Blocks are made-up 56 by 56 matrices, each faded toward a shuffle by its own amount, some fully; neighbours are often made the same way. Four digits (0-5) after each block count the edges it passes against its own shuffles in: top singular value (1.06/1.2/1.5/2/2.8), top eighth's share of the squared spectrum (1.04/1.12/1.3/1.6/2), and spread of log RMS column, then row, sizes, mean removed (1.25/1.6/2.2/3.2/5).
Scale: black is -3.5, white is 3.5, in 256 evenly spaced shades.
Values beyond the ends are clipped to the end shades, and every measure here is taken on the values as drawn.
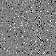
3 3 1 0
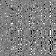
4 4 3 2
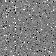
3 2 1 0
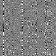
4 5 3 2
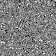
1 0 0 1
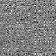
4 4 2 2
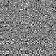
4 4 1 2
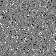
1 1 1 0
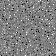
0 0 0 0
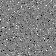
0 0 0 0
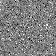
2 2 0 1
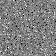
0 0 0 0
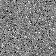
0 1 0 0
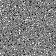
0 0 0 0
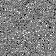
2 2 0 1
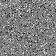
2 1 0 0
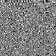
3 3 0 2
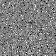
2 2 0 0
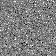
0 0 0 0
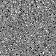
2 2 0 0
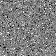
0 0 0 0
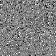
2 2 1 1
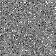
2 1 0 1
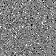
2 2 0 0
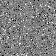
2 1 0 0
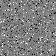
1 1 0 0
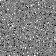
2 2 0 0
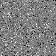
3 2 0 0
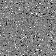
1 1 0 1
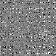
2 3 3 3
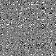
1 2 2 2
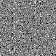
2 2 2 0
